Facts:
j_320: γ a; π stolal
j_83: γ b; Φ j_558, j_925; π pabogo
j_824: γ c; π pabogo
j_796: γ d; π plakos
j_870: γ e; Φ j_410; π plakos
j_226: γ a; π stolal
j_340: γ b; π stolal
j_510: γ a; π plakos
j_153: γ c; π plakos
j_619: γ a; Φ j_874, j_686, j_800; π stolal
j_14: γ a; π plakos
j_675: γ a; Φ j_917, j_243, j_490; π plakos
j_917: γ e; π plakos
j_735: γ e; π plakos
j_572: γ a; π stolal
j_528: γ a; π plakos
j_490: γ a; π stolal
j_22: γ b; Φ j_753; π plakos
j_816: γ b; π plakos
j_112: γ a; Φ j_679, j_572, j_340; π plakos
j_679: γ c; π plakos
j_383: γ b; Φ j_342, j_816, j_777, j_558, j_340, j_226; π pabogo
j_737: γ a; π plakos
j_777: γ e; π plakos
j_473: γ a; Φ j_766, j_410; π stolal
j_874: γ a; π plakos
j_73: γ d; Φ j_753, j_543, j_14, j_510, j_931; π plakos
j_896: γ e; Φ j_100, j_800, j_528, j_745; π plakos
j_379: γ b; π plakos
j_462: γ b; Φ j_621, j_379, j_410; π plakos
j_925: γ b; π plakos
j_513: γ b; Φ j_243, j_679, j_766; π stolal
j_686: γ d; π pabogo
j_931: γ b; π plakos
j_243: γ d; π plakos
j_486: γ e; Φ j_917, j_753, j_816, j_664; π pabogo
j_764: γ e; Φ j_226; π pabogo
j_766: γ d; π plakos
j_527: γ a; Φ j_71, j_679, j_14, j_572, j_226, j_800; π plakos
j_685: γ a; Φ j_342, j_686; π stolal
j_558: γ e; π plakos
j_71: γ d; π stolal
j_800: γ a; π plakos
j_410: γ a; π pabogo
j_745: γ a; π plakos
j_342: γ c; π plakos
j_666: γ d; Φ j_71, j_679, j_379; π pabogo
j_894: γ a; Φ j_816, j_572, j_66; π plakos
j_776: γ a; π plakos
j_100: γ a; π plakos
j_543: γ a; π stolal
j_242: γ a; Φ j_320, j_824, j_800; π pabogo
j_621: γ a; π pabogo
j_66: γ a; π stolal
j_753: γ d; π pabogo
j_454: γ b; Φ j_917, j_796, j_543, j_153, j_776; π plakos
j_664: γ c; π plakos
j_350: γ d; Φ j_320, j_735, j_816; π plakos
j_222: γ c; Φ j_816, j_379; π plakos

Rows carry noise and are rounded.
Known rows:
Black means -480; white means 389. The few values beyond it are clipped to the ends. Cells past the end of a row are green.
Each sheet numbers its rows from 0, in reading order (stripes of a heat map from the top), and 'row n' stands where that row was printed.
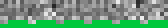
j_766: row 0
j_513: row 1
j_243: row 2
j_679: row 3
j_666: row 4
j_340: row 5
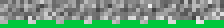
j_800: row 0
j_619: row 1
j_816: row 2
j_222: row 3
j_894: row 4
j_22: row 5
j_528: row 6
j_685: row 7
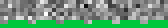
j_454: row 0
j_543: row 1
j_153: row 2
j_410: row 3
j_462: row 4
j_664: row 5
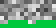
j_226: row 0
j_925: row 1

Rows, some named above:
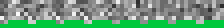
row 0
j_543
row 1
j_619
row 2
j_490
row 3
j_66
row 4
j_666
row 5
j_454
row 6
j_675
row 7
j_462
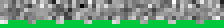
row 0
j_896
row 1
j_753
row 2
j_870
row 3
j_824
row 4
j_350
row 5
j_73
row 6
j_686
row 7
j_486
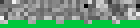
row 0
j_320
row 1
j_737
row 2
j_679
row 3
j_621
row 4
j_473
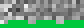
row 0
j_925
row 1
j_735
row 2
j_379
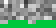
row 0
j_242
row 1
j_558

